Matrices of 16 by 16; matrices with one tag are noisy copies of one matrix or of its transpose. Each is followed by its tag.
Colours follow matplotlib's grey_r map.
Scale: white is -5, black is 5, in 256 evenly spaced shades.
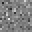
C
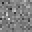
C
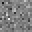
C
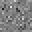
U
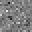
U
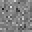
U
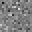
C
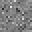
U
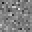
C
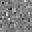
C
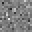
C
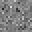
U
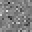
U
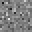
C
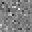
C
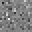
C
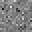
U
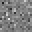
C
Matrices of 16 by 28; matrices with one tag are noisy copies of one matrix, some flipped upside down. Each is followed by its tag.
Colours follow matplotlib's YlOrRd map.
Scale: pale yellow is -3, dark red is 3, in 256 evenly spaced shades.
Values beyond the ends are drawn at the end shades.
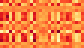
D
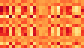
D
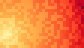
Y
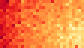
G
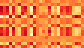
D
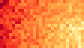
G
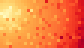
Y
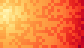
Y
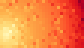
Y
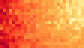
G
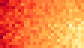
G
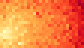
Y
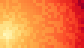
Y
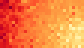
G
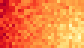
G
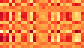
D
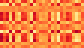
D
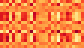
D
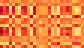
D
